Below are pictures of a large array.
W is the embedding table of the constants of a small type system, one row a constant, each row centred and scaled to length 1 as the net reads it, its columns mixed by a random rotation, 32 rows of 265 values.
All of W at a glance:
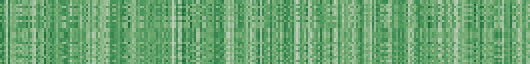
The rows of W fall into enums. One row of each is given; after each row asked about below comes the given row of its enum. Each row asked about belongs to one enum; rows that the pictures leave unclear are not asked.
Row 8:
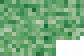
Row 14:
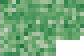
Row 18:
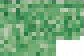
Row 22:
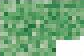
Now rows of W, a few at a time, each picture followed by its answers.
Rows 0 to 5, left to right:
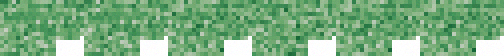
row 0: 14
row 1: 14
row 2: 22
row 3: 8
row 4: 22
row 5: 22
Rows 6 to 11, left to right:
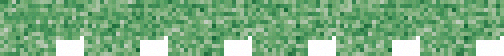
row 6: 14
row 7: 22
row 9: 8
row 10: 22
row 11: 8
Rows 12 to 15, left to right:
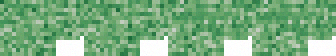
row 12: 8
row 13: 8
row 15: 14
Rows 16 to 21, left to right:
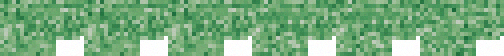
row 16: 18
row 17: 18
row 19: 14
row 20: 14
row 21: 8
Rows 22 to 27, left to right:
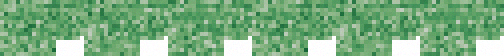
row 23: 18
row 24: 14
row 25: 22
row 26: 18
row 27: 14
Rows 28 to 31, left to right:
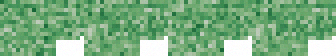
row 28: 8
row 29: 18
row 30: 22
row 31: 18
